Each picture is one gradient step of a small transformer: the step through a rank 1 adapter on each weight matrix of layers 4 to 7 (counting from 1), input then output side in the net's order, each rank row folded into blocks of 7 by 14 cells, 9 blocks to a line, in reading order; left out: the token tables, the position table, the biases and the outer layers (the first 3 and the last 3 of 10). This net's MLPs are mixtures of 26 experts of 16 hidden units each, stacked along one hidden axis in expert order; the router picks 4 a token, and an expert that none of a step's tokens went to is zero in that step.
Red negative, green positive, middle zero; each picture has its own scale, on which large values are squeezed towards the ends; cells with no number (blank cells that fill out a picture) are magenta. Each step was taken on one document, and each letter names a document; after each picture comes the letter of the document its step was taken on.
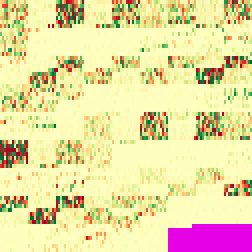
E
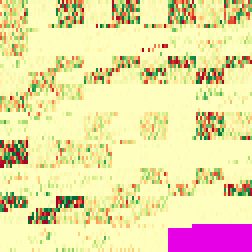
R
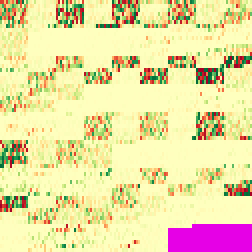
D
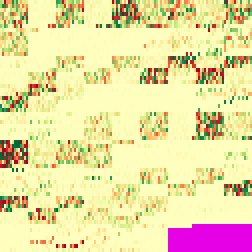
R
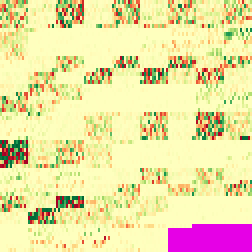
R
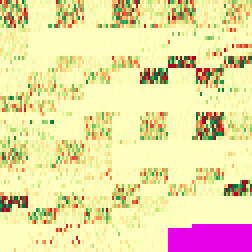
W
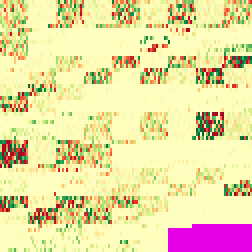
W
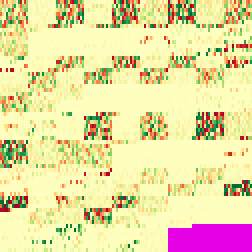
W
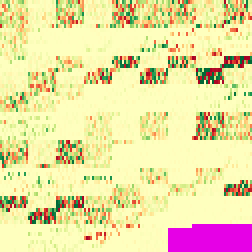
E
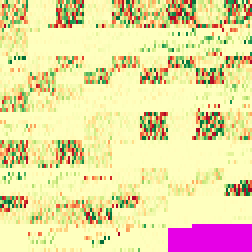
E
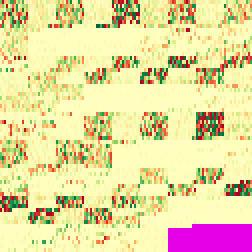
W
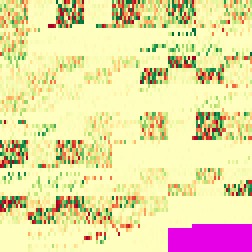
E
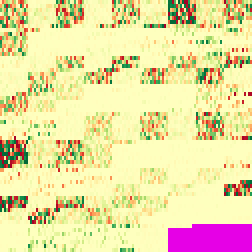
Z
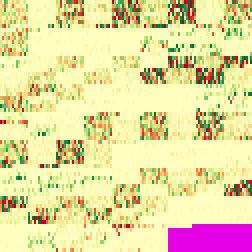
E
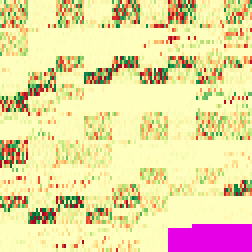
R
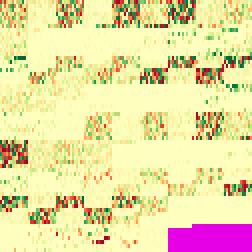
D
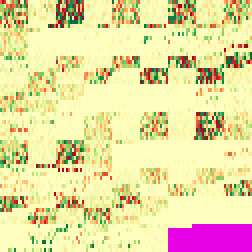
D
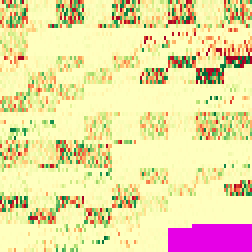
Z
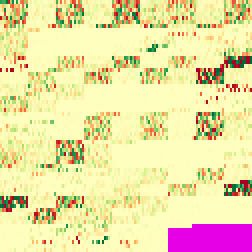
W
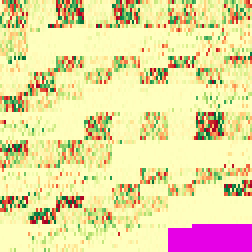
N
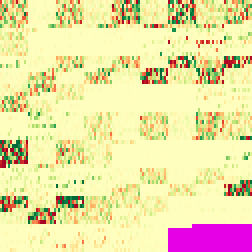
R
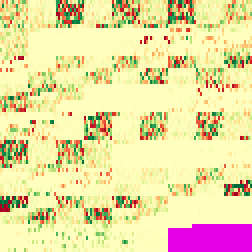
W
